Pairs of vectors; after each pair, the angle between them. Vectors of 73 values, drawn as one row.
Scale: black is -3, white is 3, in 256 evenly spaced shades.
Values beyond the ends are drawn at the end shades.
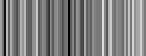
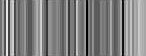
partly aligned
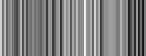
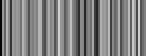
partly opposed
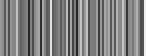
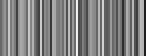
nearly opposite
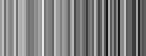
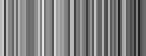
nearly parallel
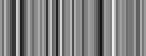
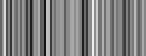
orthogonal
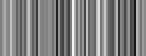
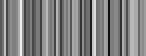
orthogonal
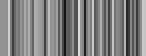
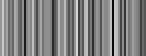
partly opposed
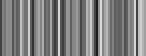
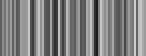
nearly parallel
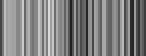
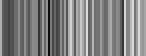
nearly opposite
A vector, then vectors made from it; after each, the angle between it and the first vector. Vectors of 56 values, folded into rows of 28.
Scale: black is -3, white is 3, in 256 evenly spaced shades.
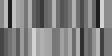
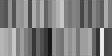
partly opposed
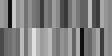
nearly parallel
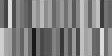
nearly opposite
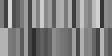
nearly opposite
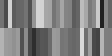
nearly opposite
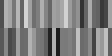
orthogonal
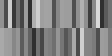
nearly opposite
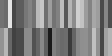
partly opposed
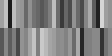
nearly parallel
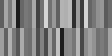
orthogonal
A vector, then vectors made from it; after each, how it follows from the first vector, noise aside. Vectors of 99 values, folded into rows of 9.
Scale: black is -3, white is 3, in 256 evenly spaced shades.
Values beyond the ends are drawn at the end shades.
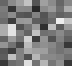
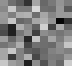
negated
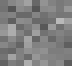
shrunk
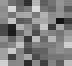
negated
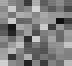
negated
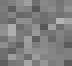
shrunk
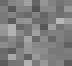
shrunk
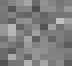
shrunk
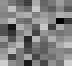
negated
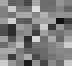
negated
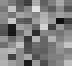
negated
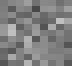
shrunk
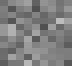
shrunk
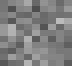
shrunk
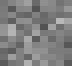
shrunk
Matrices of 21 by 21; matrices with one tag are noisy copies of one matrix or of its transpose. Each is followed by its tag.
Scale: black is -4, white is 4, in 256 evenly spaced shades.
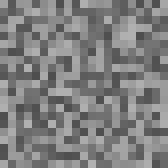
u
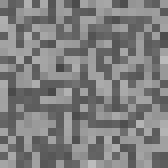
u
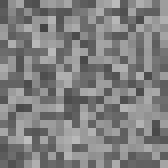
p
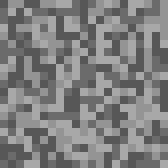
p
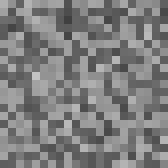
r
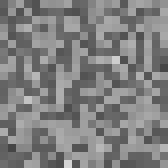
p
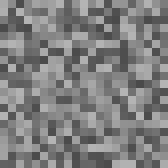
r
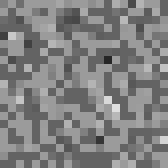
r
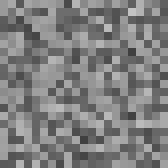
r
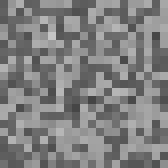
p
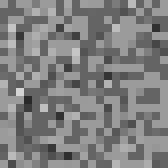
u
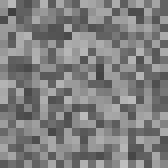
r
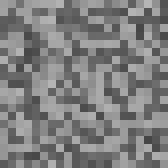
r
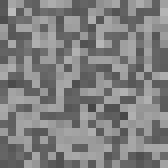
p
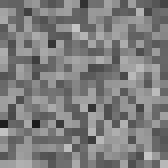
p
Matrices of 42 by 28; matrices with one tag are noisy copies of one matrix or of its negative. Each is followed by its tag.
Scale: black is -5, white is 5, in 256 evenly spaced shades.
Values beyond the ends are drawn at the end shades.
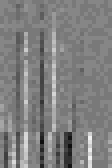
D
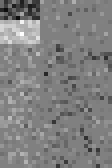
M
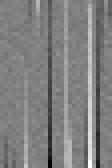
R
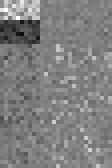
M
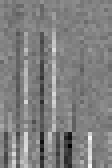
D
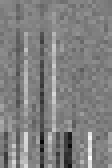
D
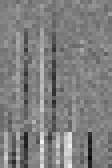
D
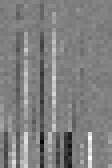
D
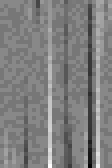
R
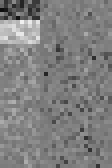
M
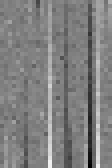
R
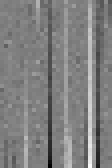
R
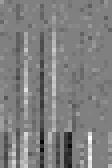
D
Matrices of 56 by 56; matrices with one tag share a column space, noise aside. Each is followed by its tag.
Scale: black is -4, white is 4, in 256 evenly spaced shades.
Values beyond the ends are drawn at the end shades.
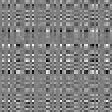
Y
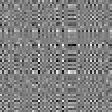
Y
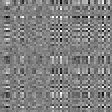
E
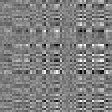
Y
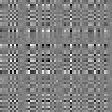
Y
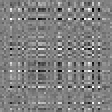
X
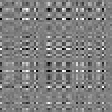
X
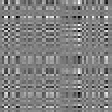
E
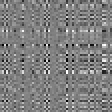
Y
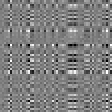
Y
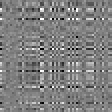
X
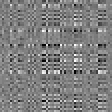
Y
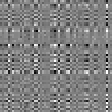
Y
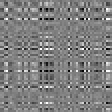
X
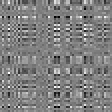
E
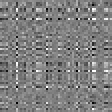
X
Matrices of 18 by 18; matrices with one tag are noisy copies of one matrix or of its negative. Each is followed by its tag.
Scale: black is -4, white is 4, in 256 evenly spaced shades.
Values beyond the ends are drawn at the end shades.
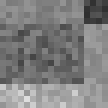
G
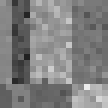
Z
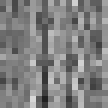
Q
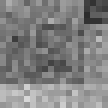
G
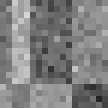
Z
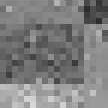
G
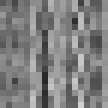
Q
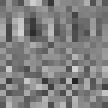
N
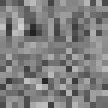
N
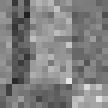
Z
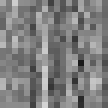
Q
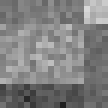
G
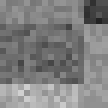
G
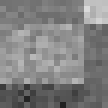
G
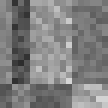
Z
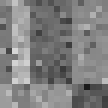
Z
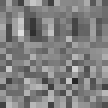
N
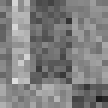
Z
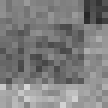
G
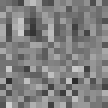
N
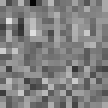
N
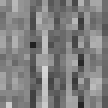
Q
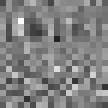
N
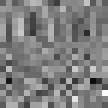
N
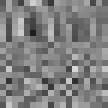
N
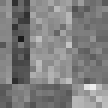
Z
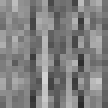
Q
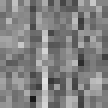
Q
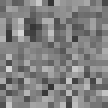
N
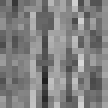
Q
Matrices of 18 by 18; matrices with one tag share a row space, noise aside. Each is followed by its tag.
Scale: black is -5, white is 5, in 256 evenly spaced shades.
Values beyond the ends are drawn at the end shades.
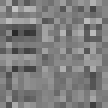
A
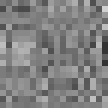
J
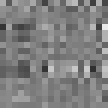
J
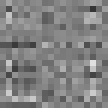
A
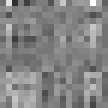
A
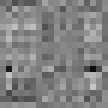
A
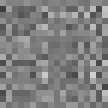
J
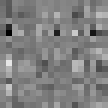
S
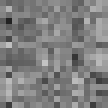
S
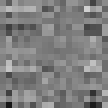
A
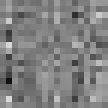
S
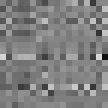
J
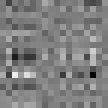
A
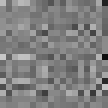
J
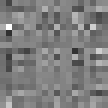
S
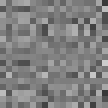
J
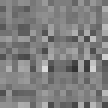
J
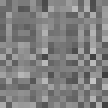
J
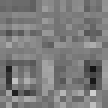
A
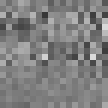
J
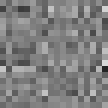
J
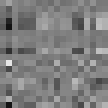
S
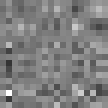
S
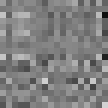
J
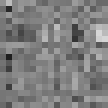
S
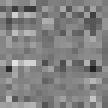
A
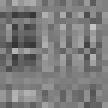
A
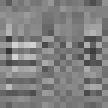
A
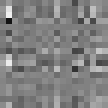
S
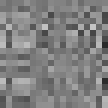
J
